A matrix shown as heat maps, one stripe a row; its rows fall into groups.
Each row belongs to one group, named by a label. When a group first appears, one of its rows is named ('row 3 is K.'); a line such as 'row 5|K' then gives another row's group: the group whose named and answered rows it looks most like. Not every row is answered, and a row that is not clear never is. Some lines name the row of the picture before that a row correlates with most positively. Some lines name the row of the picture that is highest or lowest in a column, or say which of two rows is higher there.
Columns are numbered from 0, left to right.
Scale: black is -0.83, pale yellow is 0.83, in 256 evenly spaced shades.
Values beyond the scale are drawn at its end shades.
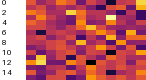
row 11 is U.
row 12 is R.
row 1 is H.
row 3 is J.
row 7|H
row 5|J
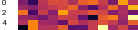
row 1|H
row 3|H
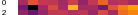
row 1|H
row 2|H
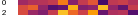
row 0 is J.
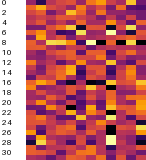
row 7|U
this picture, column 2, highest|8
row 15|U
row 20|H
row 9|R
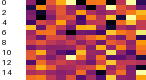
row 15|H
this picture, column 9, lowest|3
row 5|J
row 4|U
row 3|H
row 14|H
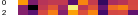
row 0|J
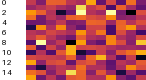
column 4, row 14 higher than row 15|Yes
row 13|H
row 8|U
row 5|U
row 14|R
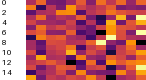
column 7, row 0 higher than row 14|Yes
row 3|H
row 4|H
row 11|U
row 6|H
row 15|J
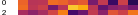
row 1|J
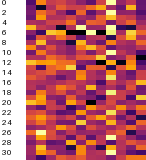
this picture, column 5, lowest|6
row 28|J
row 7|U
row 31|H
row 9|J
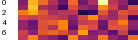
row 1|U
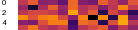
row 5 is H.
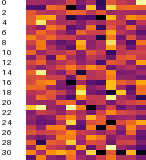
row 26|R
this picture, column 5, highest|18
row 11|U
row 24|J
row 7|R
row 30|R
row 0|H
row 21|R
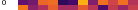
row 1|J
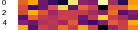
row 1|J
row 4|H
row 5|J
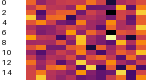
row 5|H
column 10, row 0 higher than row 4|Yes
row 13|R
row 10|H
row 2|J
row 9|R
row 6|J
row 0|J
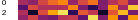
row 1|H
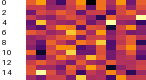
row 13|J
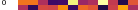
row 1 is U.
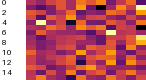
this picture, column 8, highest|6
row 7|H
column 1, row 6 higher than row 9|Yes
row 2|H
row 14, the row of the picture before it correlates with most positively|1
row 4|U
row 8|H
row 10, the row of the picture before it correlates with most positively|0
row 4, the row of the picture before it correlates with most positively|0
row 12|H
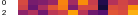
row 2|H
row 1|J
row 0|J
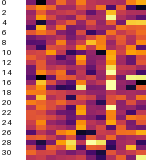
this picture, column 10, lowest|17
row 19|U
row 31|H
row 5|U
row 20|R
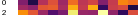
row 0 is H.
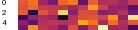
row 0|R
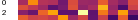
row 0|U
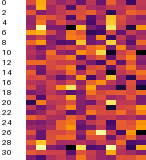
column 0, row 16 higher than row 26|No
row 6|R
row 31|H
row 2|J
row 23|R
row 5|U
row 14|J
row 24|J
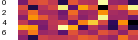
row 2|U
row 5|R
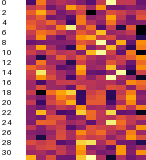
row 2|R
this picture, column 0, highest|31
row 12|U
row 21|H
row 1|R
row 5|R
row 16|H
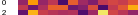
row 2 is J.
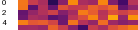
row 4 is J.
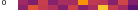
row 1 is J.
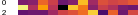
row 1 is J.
